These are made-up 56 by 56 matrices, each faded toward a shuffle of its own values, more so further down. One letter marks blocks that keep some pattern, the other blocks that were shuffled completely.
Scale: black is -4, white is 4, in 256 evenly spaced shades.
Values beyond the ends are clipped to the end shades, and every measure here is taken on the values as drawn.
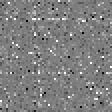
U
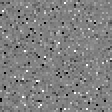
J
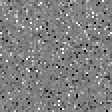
J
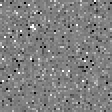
J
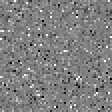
J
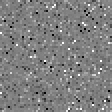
J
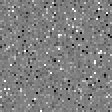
J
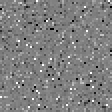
J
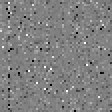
U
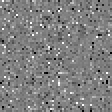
U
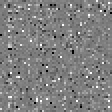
U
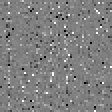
U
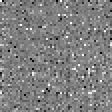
U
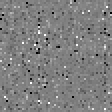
U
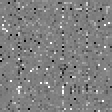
U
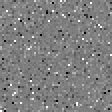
J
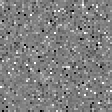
J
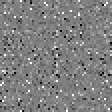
U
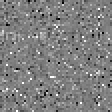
U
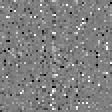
U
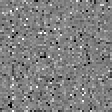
U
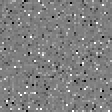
J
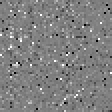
U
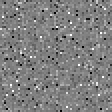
U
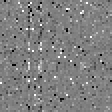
U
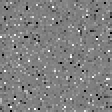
J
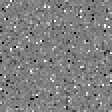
J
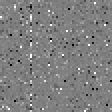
U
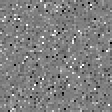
J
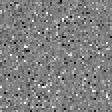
J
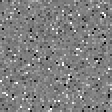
J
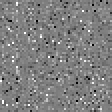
U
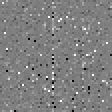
U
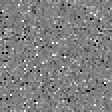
U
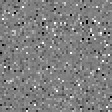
U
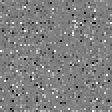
U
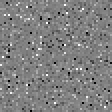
J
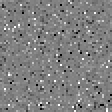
U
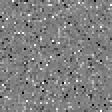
J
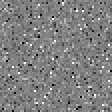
J
